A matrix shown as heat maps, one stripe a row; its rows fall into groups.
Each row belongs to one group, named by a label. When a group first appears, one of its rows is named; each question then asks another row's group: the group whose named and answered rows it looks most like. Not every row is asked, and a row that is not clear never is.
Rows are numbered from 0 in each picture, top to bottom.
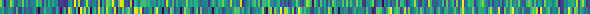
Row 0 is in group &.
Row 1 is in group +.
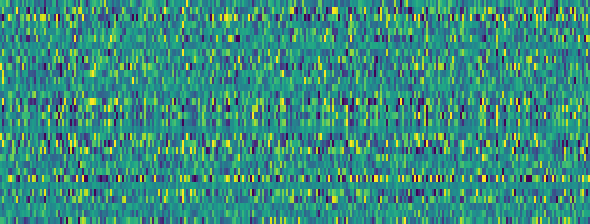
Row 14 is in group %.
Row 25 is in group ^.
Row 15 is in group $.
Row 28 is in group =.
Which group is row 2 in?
^
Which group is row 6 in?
$
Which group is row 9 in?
&
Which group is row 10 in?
%
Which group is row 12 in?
=
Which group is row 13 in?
^
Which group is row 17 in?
$
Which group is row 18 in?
$
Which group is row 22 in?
%
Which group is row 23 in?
+
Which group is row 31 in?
+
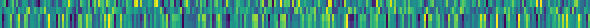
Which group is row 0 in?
+
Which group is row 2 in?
$
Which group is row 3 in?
$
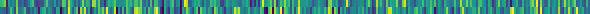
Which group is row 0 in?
+
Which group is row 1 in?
+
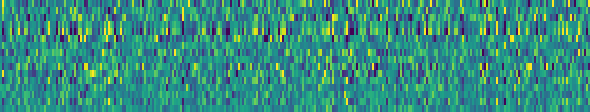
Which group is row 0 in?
^
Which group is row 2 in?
=
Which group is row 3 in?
$
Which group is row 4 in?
$
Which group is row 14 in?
$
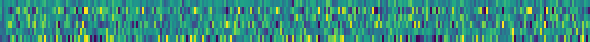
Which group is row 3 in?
^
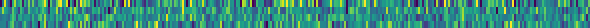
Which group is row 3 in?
+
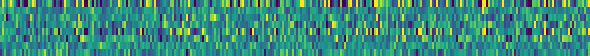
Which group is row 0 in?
^
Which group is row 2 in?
+
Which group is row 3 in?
=
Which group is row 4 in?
^
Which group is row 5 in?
+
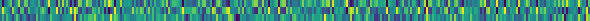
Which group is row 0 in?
$
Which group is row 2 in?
%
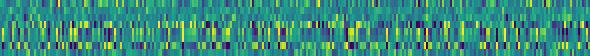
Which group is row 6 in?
$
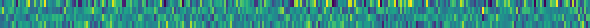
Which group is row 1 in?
%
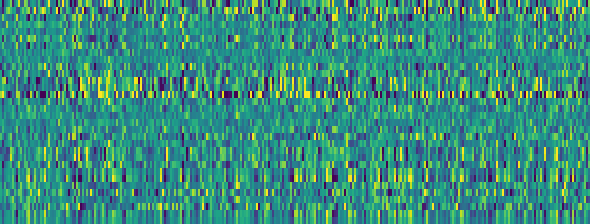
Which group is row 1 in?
^
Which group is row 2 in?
=
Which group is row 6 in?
=
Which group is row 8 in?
$
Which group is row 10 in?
$
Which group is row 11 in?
+
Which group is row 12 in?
+
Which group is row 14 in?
$
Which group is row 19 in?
&
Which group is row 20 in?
$
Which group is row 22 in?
&
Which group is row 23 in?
$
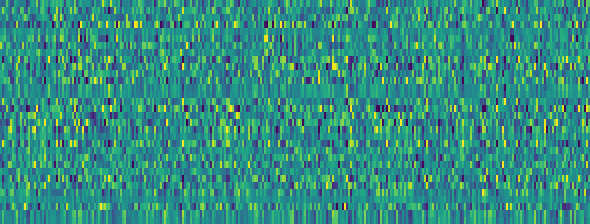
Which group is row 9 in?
=
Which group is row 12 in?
$
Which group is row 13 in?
$
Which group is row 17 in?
&
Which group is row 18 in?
^
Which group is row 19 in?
^
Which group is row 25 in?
$
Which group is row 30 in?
=
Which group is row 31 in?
=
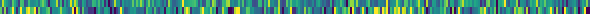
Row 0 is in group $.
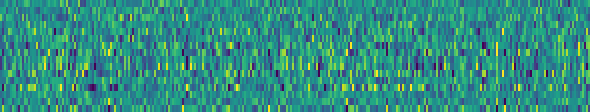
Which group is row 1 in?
+
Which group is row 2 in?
&
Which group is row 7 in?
$
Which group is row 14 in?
$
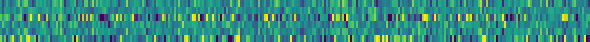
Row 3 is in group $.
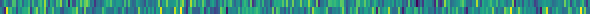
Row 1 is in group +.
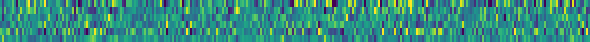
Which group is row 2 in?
$
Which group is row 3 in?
&
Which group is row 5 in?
%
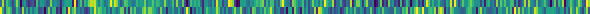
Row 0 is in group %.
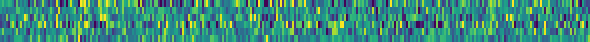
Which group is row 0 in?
+
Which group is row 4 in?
=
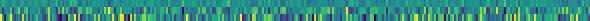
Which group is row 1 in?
$
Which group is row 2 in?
&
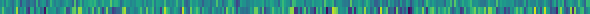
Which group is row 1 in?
=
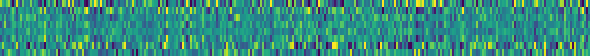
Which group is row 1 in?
&
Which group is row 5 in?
&
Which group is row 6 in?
=
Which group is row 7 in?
^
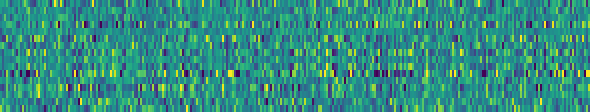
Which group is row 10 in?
%
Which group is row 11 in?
+
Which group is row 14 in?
+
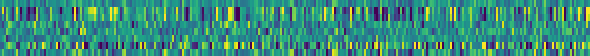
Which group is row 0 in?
=
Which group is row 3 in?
^
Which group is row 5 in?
+
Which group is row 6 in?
^
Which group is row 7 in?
=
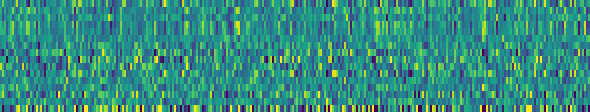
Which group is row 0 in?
=
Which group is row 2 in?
$
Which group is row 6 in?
+
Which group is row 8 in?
+
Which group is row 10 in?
=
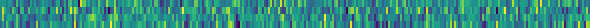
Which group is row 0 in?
+
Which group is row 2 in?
%
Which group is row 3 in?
%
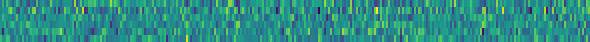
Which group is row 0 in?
%
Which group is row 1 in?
^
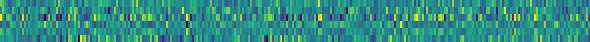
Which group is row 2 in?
&
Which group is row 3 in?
&
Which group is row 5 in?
+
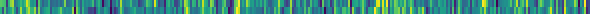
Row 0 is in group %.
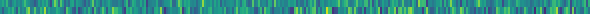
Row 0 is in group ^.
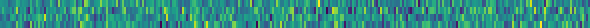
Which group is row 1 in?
=
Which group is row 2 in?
&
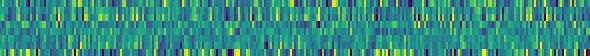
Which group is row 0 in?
=
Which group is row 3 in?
^
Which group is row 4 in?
%
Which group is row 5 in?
+
